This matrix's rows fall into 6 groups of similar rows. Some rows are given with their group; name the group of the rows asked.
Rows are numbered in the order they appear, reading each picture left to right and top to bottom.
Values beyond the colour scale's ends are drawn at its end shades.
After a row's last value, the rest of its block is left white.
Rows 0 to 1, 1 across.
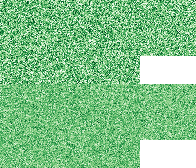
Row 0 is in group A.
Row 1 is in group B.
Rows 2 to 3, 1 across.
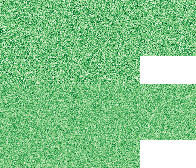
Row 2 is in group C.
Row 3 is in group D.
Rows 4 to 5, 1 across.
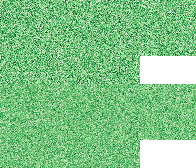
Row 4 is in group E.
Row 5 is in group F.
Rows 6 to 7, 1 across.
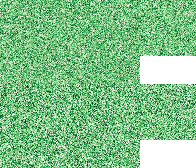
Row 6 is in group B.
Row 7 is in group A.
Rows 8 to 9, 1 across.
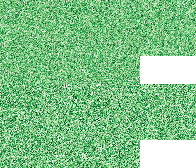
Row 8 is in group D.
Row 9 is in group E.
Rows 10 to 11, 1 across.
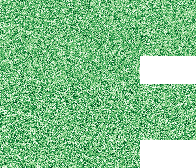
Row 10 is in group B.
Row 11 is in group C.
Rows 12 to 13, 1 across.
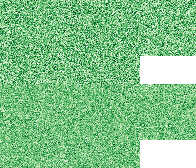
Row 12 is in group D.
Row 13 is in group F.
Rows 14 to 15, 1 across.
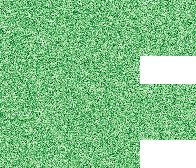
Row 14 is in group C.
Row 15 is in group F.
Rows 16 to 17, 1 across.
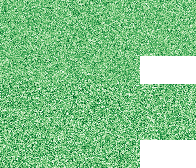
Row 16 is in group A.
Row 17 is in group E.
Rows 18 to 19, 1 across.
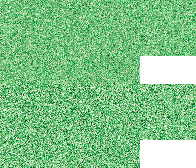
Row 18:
B
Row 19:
B
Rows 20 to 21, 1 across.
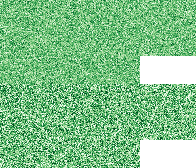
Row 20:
C
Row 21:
D
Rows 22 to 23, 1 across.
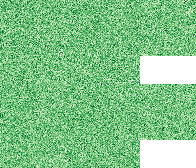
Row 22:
D
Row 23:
F
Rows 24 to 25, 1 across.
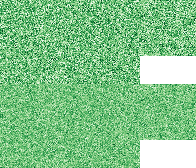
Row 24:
F
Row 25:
F
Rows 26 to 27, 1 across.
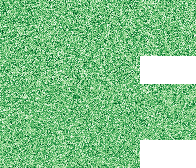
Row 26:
E
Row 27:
B
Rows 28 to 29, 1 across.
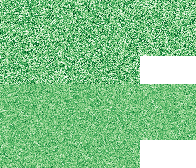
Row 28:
F
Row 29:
C
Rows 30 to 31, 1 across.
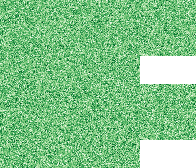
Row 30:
D
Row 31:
D
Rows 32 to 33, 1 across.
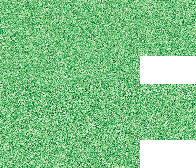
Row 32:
F
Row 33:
A
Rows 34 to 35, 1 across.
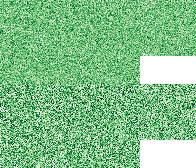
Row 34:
C
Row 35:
F
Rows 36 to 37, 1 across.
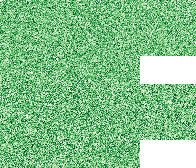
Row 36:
A
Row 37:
B
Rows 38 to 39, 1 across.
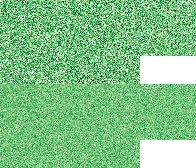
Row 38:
A
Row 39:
E
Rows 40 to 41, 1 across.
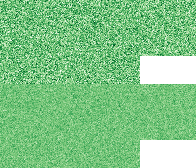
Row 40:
D
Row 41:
E
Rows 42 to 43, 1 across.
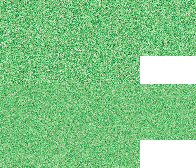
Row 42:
D
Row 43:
A
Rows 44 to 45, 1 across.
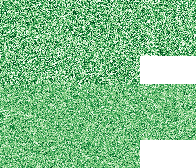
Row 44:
E
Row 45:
C
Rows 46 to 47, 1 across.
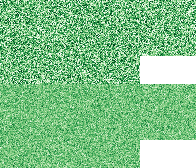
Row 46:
D
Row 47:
D
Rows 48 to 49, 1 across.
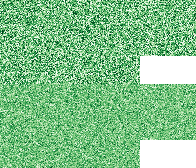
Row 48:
E
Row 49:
C
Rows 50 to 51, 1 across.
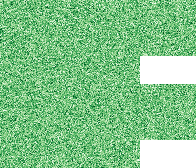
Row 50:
C
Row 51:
E
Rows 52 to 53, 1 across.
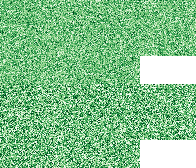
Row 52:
E
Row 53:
E
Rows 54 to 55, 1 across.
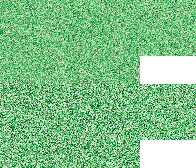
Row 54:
F
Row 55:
C
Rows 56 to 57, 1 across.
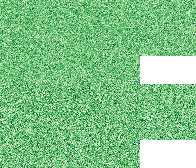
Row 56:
D
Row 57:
B
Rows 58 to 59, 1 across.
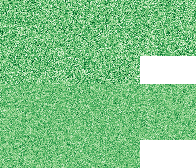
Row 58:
E
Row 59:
B
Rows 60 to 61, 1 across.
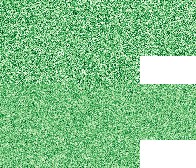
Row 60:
E
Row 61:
A
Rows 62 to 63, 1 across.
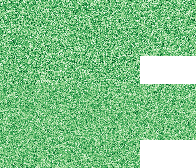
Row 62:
D
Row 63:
D
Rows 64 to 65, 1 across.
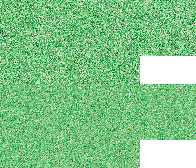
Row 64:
F
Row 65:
E
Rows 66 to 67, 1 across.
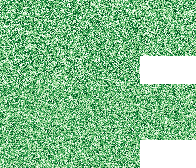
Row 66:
B
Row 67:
D
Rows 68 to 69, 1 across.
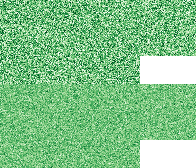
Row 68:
D
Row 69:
C
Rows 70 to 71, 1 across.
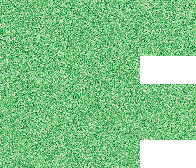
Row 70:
F
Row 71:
A
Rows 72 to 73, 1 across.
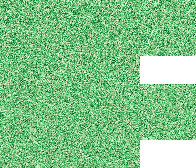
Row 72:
D
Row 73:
C
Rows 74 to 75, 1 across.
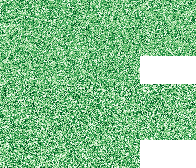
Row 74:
B
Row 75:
A
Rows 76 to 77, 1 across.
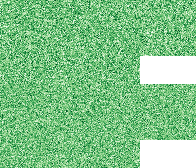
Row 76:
B
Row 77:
E
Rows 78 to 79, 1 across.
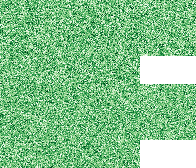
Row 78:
F
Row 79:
C
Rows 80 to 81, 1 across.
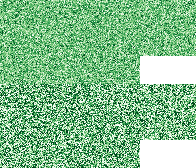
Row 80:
D
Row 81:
B
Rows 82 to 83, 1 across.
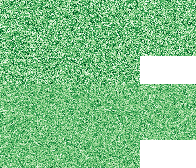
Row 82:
C
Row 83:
C
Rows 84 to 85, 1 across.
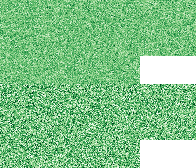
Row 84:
F
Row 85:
A
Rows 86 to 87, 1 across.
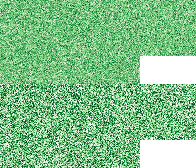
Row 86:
B
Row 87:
A
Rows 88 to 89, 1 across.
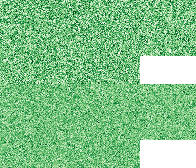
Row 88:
B
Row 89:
B
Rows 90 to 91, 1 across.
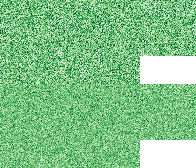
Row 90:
F
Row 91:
A
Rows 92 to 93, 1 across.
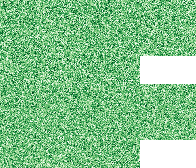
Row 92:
D
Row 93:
D
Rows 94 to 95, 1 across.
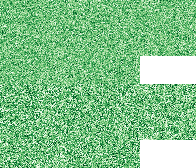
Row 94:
E
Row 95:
F
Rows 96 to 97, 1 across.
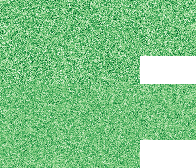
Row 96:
B
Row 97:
B
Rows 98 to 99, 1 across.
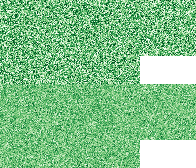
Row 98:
D
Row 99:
A
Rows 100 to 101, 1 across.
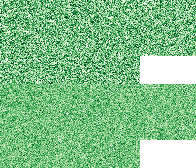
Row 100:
C
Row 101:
E
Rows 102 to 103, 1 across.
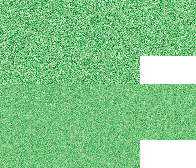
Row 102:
C
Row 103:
B
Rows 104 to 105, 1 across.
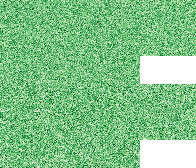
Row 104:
D
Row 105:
F
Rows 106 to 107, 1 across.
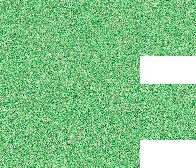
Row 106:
D
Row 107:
B
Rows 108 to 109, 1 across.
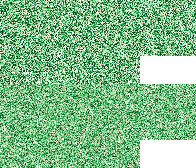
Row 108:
E
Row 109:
C
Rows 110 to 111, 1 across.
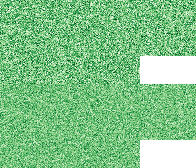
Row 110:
B
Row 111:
C
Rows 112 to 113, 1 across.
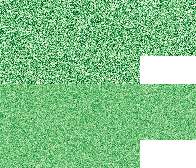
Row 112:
C
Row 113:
D
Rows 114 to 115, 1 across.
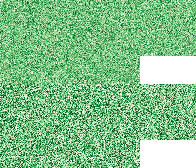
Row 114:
A
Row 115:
E
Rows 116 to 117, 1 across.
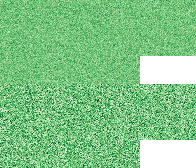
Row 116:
D
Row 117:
F
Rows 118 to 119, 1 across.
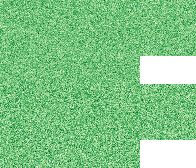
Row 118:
C
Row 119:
D
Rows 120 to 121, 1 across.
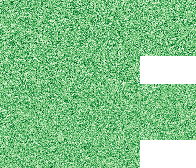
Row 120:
C
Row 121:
C
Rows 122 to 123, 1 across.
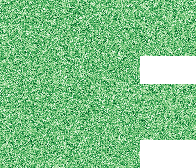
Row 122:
B
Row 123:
B
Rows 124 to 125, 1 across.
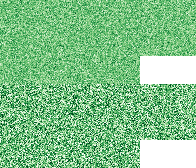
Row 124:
D
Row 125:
E
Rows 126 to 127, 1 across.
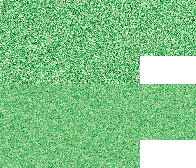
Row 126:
A
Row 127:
C
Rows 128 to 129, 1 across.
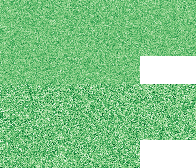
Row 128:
C
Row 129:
F
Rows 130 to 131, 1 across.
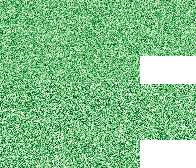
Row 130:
D
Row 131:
E
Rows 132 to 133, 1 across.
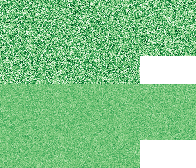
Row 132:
B
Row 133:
F
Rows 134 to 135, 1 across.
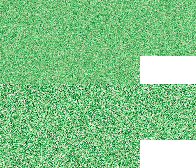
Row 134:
E
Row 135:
A
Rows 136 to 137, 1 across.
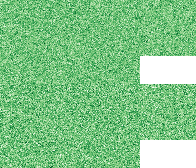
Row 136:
B
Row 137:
C
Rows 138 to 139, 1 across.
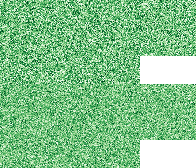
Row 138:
A
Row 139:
A
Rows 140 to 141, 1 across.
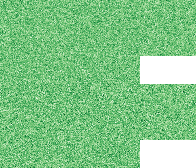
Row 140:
D
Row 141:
B
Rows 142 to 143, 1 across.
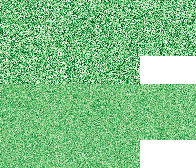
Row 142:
F
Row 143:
E
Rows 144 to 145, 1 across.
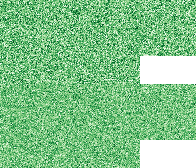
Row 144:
D
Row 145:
A
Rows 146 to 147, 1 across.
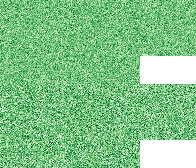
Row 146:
D
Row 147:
F
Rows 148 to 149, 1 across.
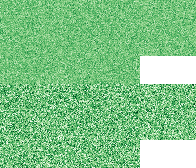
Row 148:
F
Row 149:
D
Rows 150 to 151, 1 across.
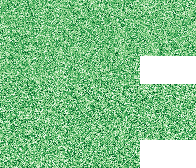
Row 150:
F
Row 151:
F
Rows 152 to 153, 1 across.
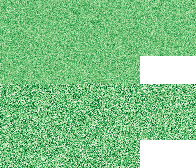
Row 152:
D
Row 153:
A
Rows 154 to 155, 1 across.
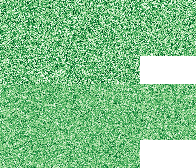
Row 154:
A
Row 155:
B
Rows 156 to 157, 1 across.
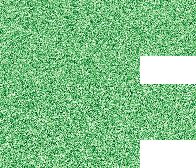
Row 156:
C
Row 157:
A
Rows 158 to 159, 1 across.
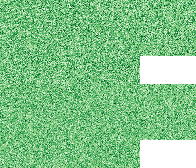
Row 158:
B
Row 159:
B
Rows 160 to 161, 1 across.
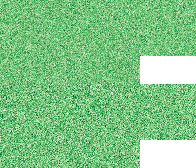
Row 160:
B
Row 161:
E
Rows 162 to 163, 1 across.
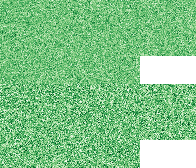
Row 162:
E
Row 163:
B
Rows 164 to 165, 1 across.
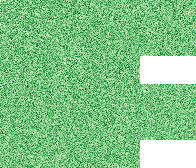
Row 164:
B
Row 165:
A
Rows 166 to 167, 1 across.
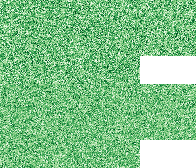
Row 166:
B
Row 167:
A
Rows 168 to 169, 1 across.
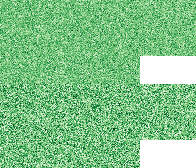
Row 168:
F
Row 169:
D
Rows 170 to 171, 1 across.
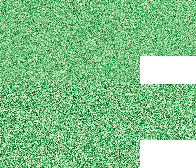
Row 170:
A
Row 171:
E
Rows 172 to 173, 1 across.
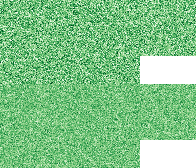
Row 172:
C
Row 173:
D
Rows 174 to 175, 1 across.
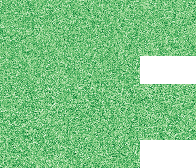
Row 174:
F
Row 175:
F
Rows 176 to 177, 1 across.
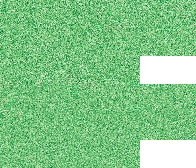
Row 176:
A
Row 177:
C
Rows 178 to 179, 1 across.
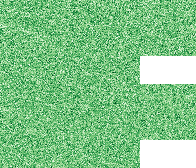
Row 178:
C
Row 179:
B
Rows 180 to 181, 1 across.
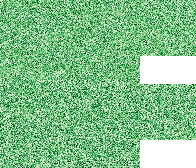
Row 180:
A
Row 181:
D
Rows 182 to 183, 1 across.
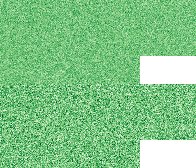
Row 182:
A
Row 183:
E
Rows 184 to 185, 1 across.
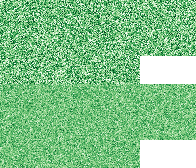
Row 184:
A
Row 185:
D
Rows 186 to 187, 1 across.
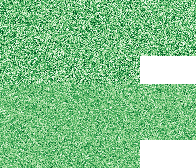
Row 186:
E
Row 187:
C
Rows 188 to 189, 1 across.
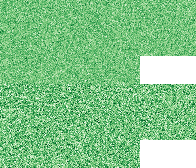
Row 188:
A
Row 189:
B
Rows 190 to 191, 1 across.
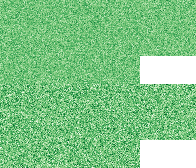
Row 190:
D
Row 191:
D
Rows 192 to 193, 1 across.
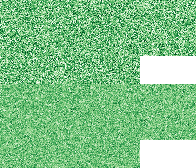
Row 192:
F
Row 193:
B
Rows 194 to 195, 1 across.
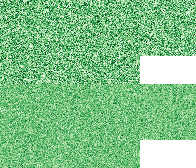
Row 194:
D
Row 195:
B
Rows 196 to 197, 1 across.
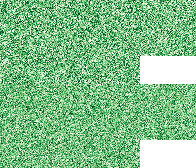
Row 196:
A
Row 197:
E
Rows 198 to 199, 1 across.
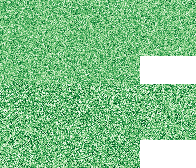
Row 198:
D
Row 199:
B
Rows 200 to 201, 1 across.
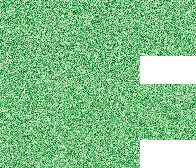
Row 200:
D
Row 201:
F
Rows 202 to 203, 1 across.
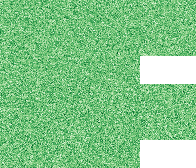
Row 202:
C
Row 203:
B
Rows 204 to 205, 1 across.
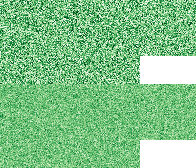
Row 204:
C
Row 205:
D
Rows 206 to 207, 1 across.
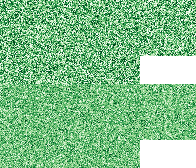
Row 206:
D
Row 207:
B
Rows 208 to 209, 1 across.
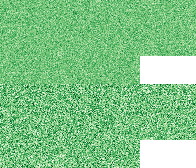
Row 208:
E
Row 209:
A
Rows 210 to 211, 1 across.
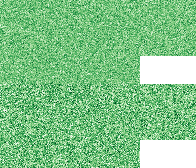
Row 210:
C
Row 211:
B
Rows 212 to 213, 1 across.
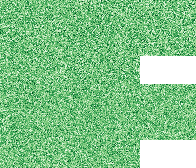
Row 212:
F
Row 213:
D
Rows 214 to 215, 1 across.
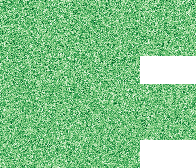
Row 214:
D
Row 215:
B
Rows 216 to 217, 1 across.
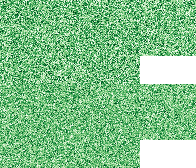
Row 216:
D
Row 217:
B
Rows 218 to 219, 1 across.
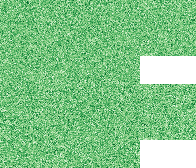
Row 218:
A
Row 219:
F
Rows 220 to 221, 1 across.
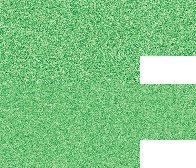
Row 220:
C
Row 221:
B
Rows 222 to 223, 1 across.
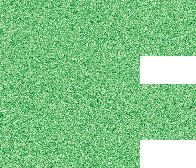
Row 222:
C
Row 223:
C
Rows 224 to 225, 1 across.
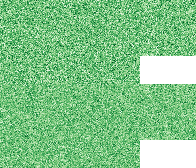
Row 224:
D
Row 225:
F
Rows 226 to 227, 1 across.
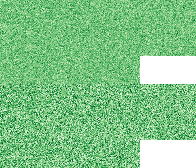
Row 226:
B
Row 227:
E
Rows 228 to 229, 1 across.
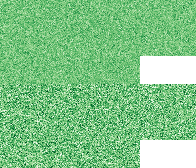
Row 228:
B
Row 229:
C
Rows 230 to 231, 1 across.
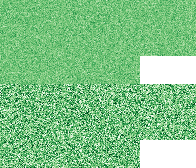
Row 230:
E
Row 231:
B
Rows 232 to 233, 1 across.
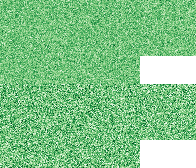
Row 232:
D
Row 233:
A
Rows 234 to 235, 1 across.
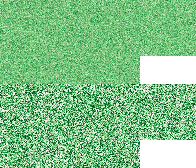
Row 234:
C
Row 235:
F
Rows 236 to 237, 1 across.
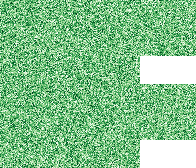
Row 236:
E
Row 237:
A
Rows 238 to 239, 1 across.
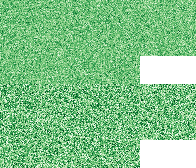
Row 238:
E
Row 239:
D
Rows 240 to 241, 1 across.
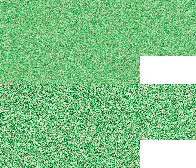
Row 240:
D
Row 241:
C
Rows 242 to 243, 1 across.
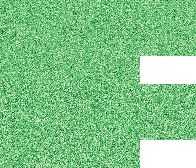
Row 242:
E
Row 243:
D
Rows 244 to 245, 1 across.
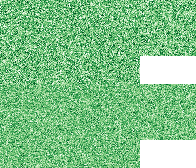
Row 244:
B
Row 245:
D
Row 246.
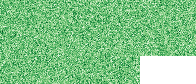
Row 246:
E
